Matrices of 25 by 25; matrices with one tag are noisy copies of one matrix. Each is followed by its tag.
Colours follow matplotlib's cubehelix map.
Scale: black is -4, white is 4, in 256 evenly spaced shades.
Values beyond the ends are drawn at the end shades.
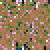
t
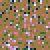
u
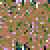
t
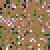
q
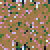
t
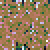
t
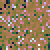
q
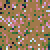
q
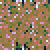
t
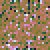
u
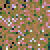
q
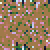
t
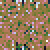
t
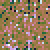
u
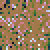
q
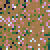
q
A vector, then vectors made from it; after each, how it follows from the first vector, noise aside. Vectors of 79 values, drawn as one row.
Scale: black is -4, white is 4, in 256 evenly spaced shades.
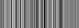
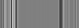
partly zeroed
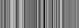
sign-scrambled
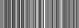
negated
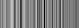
sign-scrambled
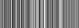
negated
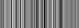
copied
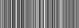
negated
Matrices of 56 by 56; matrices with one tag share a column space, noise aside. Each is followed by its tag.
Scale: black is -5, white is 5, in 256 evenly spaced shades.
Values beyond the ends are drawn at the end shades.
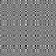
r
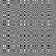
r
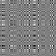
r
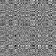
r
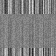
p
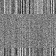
p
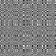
r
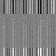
p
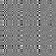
r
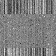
p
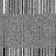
p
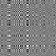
r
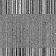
p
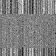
p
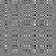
r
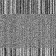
p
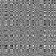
r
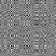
r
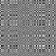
r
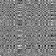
r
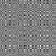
r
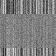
p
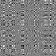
r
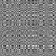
r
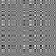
r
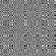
r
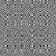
r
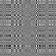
r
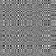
r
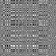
r
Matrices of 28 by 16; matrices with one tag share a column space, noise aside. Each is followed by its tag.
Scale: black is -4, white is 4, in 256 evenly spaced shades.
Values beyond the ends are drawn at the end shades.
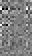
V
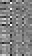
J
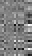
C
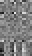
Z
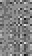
J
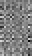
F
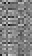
J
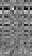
V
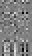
Z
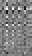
V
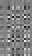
F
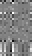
Z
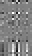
Z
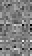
C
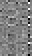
J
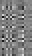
F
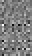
C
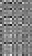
J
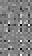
C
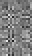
F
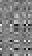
C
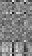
Z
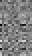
C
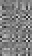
F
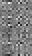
J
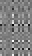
C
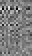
V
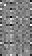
J
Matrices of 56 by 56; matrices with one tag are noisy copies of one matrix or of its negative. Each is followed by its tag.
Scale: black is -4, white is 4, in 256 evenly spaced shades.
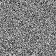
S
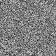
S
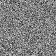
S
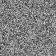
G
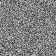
S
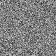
S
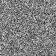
G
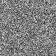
G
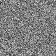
S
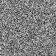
G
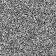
G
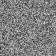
G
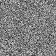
S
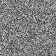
G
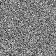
S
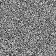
S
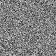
S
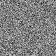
S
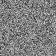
G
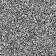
G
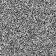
G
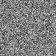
G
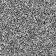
G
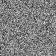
G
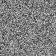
G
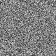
S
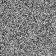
G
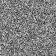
G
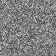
G
